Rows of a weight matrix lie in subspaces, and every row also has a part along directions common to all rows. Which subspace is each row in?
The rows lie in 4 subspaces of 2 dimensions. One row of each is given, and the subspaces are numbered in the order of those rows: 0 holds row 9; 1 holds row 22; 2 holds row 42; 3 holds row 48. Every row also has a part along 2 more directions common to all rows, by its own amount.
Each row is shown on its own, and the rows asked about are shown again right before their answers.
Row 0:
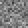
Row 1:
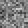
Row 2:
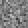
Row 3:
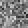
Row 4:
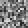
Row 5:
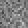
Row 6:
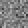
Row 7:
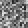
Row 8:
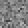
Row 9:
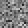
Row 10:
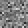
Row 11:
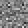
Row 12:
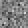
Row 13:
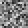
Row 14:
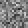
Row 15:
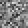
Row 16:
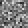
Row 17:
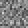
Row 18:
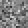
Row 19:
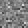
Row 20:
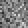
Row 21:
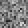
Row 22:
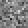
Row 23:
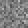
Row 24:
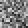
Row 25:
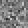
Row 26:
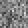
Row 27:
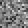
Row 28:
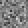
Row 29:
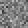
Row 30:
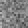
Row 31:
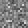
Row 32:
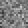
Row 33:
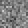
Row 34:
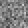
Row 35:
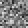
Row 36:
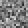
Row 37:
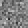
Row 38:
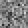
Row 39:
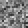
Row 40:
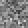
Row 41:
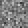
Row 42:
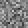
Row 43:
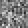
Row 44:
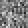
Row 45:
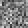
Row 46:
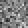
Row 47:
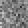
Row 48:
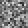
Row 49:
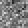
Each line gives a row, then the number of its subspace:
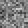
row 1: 2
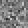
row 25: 1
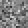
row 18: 1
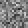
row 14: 2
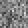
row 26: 3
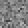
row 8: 0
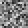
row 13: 3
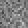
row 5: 2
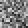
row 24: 2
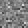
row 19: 0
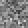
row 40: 1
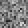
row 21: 0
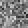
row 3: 0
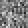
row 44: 3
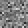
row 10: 0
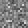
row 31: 0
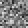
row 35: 2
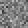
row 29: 1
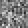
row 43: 3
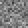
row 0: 2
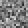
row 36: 1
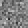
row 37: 3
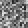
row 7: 1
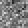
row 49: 1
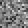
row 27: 0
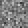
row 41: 3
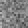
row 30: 2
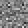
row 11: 0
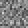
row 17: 2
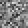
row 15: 3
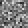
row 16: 3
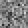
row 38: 3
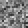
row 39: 2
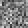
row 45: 3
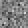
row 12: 3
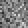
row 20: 2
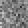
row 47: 2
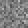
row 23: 0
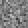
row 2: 1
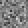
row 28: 1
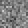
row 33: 1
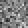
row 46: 2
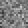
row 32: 2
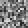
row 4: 0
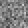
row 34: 3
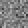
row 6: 0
